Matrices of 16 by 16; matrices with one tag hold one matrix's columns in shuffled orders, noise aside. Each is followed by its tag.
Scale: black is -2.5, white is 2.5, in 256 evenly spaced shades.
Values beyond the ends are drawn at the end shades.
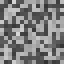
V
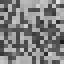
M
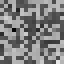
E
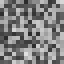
V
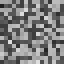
E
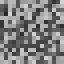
M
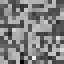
V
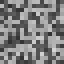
V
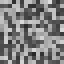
V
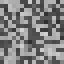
E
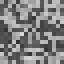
M
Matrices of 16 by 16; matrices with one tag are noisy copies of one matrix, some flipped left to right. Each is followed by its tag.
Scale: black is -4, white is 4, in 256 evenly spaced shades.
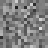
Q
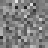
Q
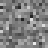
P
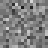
Q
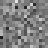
Q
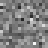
P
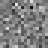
Q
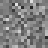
Q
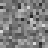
P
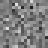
Q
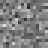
P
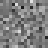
Q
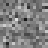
P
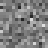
P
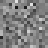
Q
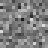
P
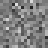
Q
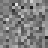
Q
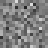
Q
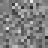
Q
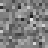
P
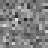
P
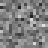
P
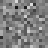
Q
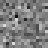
P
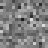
P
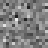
P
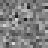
P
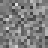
Q
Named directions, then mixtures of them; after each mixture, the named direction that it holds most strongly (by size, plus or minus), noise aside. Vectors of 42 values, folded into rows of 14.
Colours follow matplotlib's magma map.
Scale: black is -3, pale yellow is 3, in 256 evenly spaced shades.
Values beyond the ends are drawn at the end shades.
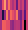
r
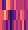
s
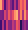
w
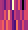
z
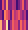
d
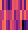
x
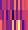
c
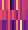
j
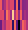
c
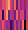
r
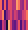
d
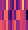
d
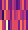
d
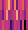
r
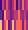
d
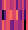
r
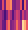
x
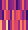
d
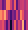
s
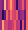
r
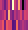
z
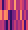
s
